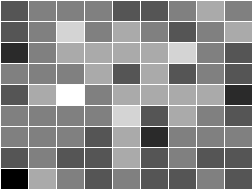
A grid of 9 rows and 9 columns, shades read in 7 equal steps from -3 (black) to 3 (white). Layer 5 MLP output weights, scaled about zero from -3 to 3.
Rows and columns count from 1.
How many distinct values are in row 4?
3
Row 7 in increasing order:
-2 -1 0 0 0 0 0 0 1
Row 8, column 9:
-1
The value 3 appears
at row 5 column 3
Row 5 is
-1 1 3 0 1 1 1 1 -2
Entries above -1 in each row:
6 7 7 6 7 7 7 3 4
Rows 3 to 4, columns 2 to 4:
0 1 1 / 0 0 1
